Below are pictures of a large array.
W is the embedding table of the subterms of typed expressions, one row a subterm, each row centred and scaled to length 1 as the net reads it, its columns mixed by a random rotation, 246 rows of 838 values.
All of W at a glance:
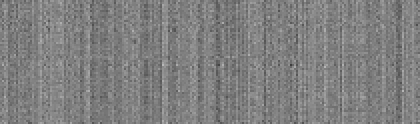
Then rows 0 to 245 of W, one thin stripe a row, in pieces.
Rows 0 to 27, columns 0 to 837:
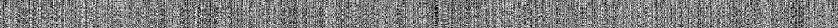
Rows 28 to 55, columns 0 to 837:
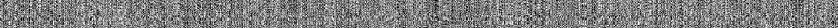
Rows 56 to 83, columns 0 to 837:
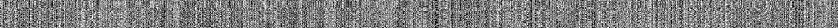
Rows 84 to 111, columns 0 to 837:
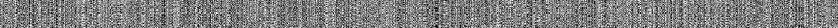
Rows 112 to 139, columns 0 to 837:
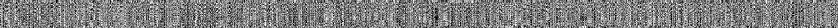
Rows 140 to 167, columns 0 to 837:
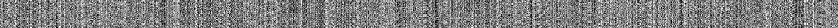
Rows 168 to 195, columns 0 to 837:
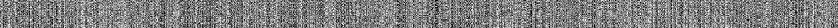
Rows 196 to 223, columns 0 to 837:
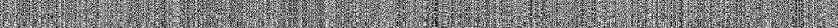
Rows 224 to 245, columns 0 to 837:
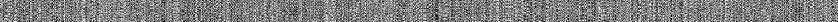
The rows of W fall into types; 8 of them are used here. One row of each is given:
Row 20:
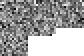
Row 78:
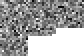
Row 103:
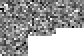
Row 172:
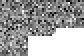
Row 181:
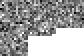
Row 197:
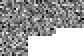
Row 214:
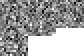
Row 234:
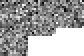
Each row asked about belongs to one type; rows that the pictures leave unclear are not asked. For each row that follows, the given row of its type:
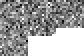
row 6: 172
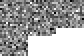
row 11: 197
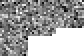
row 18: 234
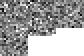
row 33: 103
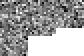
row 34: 234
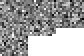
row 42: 20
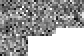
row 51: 234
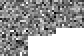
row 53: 78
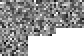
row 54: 20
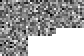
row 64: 197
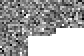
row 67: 181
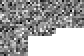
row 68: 181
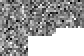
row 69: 172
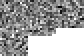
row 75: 103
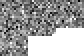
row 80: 172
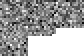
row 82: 172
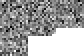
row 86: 214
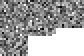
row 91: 103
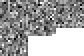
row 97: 214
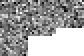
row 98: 234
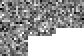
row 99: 181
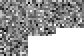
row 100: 181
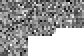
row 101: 172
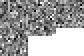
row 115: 214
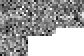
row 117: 234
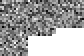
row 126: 197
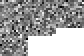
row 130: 78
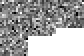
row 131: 78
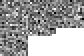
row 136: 197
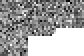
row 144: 172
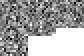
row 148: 214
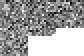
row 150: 172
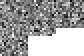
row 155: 20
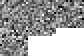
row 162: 78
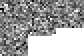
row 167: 103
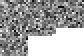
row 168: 78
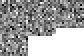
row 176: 214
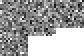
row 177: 20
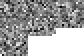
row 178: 103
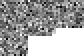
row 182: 103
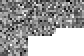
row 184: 172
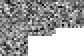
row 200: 103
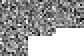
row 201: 214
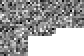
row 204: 181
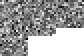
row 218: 78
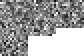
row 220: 20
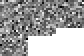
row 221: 78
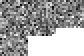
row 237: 172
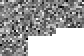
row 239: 78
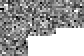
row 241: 103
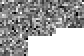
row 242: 78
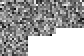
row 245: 20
